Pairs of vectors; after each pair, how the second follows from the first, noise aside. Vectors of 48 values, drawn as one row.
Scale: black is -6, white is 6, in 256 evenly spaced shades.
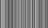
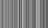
wrapped around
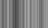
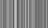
sign-scrambled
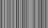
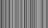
wrapped around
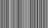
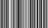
scaled up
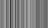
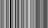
scaled up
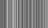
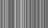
wrapped around
